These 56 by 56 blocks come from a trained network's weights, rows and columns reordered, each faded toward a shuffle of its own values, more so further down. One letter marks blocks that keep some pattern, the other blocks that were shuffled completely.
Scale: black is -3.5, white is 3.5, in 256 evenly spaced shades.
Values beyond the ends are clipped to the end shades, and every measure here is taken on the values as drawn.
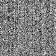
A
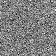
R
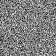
R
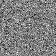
R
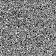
R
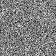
R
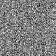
A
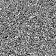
A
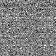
A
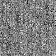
A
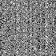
A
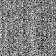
A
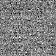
A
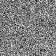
A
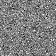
R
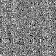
A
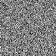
A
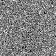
R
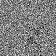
R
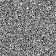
R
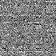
A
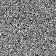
R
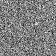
R
